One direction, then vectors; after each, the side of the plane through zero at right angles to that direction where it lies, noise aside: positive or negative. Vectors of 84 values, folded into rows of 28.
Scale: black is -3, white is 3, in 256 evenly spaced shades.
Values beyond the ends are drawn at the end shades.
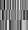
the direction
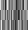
negative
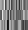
negative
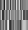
positive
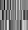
positive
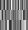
positive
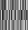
positive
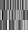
positive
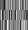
positive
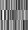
negative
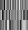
positive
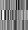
negative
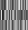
positive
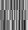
negative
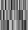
negative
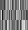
positive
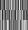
positive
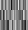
negative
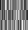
positive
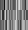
positive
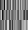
positive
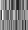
negative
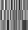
negative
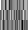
negative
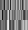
positive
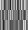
positive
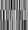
negative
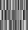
positive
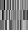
positive
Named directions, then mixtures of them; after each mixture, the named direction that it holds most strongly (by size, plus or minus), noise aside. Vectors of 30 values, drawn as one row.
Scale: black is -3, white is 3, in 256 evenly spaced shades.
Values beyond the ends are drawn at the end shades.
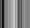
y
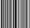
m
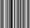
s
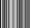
m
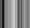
y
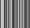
s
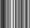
y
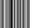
s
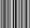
s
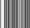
y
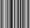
s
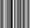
s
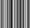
s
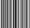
m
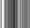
y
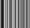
m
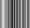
y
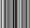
y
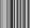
s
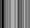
y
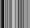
y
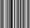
s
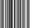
s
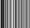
m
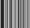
s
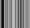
y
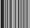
m
